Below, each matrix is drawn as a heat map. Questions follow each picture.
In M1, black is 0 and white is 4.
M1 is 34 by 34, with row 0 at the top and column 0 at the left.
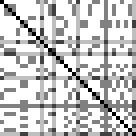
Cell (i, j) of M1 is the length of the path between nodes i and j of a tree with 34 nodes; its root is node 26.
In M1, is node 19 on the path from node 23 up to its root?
yes
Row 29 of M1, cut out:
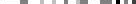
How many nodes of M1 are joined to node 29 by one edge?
1
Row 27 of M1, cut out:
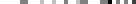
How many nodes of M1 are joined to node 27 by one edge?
1
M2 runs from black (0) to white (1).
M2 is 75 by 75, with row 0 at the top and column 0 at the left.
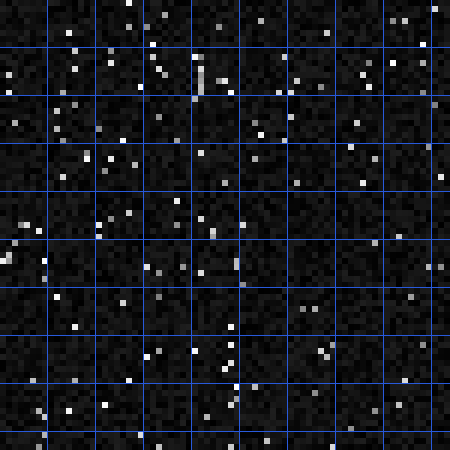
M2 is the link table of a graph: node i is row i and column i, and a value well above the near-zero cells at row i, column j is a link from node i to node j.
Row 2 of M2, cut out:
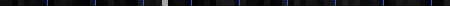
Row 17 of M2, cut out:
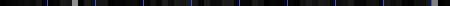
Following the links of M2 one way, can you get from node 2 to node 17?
yes
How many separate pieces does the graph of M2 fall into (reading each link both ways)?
4
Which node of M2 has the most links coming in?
node 33
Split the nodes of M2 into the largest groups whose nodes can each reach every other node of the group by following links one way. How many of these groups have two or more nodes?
1
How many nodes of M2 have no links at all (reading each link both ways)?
3
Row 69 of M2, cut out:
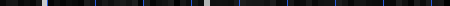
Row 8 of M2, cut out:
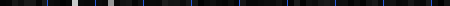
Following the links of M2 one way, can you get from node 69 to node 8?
no
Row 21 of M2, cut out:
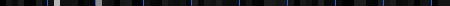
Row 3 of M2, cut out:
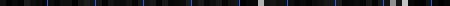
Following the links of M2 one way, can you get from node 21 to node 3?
yes
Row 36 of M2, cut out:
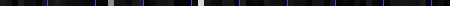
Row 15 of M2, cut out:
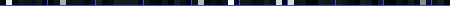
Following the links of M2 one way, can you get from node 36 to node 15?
no
